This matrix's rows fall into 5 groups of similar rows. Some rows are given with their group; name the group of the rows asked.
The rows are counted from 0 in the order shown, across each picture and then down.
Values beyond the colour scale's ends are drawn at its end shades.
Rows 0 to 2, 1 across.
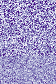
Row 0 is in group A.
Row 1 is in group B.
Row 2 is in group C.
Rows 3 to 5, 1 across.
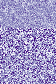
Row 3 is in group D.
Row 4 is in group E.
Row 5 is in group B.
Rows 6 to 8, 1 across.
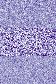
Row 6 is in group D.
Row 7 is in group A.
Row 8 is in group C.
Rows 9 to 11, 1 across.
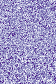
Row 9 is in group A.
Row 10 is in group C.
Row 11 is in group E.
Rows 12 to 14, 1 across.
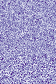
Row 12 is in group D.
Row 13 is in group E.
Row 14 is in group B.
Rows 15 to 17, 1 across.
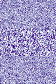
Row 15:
B
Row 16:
D
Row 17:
E
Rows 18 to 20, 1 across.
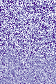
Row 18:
E
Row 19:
D
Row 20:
D
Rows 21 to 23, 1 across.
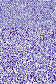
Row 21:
E
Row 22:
C
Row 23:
C
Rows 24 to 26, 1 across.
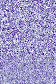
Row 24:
A
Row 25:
C
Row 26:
E
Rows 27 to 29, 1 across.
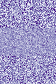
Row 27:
D
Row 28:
A
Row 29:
C
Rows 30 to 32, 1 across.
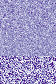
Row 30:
A
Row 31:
A
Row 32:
E
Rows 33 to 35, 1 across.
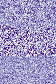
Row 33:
D
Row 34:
C
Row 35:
B
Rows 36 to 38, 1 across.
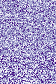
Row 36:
C
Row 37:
B
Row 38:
B
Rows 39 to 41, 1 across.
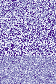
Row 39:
C
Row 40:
B
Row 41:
B
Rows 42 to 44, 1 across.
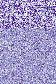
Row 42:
D
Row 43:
B
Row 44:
B
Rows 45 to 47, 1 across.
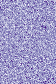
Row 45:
E
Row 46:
D
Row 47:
A
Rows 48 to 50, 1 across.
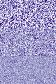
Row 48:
B
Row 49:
E
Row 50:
C
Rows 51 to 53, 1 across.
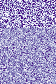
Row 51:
B
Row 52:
B
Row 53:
D
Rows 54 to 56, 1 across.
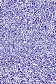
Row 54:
E
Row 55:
D
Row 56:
B
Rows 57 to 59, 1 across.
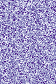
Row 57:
D
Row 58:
D
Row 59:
A
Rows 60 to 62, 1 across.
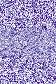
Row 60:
E
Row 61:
B
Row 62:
C
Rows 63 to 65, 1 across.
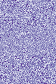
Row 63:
C
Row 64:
E
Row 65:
A
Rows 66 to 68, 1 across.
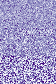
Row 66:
C
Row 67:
D
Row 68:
C
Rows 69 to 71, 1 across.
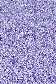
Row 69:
E
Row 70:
E
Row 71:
C
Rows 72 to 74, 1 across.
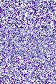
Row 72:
E
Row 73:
D
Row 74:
B
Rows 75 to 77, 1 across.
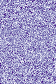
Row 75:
A
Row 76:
C
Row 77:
E
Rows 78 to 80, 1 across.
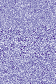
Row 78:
E
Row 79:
B
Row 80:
A
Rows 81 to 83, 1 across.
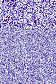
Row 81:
C
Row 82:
A
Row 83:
D
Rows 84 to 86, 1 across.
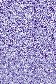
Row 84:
E
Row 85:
E
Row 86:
D
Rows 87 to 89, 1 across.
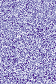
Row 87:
C
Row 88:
A
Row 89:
C
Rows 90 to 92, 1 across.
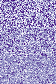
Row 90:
C
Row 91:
E
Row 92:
B
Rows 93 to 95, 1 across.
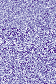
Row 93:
A
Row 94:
C
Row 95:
A
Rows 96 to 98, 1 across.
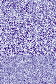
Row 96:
C
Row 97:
C
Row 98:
E
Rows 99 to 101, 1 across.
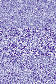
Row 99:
B
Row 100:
B
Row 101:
C
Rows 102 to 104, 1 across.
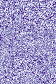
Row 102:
D
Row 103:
E
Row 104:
A
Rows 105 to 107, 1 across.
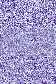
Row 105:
C
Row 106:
E
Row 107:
E
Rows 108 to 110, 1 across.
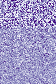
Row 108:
C
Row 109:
A
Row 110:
A
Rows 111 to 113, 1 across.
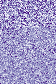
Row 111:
B
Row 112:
C
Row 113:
A
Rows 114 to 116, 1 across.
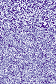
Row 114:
A
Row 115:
E
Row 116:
B
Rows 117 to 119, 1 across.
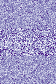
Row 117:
A
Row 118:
B
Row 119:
B
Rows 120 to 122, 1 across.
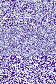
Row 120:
C
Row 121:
B
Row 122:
B
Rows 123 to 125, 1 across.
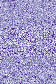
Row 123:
C
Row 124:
C
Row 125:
B
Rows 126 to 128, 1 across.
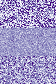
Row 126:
B
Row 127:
A
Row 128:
D
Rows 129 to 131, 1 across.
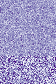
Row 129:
E
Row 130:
A
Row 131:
D
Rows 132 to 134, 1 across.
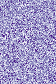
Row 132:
E
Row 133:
D
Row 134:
C
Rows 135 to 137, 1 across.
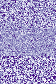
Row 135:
D
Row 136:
E
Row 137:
C
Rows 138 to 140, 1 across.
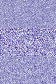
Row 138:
A
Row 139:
E
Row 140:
E
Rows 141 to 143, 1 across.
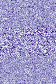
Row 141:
A
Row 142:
A
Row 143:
E
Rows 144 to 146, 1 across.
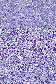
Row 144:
A
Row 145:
C
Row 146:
B
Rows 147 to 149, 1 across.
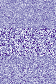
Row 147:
E
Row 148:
D
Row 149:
B
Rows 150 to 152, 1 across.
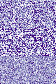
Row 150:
E
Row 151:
E
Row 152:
A
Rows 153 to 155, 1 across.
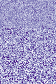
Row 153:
E
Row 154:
C
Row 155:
C
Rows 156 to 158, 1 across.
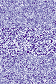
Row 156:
E
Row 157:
C
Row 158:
C
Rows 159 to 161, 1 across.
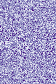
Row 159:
D
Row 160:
B
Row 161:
B
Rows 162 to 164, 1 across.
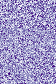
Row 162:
A
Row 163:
B
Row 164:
E
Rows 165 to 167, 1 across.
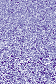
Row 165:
A
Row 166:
B
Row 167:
A
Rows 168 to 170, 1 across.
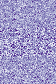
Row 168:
A
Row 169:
B
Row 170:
B
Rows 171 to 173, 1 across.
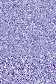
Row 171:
C
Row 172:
D
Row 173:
D
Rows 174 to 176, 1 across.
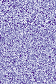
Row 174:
C
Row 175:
E
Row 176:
C
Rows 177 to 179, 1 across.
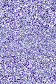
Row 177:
A
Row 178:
A
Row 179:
C
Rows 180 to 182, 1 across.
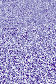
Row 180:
C
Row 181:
C
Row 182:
D
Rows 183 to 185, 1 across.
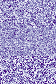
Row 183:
C
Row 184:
C
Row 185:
A
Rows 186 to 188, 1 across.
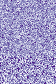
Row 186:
A
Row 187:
A
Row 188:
E
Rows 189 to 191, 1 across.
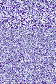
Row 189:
B
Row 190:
A
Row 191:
E
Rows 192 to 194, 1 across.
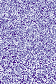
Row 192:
B
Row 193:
C
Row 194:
C
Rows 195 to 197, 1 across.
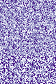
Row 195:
E
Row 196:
D
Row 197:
D
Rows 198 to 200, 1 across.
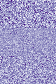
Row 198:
E
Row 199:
C
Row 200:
B
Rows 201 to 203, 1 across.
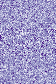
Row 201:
B
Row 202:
E
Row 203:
D
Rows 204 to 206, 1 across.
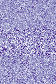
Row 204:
A
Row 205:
B
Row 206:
C
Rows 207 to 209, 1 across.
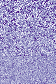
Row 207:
A
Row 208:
E
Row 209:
A
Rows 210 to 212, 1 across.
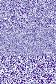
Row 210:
B
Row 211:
E
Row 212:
B
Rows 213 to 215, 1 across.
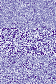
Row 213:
E
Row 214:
C
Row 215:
C
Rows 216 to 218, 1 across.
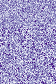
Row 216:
B
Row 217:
D
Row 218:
E
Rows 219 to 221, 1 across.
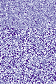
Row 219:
D
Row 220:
C
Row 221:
C
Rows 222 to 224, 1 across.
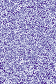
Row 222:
A
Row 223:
A
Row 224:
E
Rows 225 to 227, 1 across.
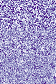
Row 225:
A
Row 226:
B
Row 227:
E
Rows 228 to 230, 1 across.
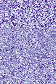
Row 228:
B
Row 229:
A
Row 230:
B
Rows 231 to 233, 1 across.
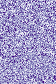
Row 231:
D
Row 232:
E
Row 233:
C
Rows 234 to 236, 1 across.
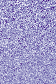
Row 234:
A
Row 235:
B
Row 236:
A
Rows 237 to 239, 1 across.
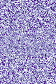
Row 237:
A
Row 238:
E
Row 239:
D
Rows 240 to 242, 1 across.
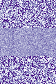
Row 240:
B
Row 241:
A
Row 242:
D
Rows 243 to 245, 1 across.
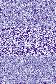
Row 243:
E
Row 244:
C
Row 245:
E
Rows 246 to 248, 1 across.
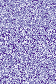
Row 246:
A
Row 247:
D
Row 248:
B
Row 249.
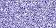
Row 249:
D
